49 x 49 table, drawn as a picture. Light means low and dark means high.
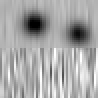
Bumps: two. Roughest part: bottom middle. Histogram: skewed, a long tail of high values. Seam: horizontal, 50% of the way down, the top part calmer. Mirror symmetry: none.
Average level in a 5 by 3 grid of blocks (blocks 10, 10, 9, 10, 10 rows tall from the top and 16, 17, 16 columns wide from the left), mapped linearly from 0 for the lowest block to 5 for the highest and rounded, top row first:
221 / 345 / 112 / 110 / 100
